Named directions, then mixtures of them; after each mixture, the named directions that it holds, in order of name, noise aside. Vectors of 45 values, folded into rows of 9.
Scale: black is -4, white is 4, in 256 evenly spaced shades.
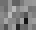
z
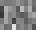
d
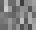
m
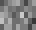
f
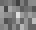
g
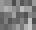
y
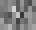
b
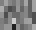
d, g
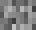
d, g, y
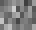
b, f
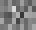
b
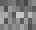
f, g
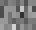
b, d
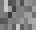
f, m, z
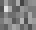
d, m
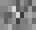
b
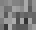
d, g, z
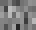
g, z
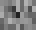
b, d, g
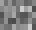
d, m, y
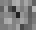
b, g, y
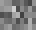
b, y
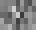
b
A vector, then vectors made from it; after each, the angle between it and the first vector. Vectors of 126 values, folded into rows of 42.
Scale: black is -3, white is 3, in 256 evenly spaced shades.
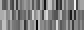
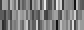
nearly opposite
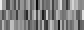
orthogonal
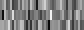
orthogonal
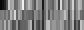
orthogonal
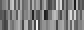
nearly opposite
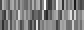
nearly opposite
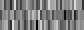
partly aligned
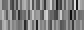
nearly parallel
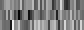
orthogonal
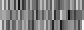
orthogonal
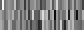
orthogonal
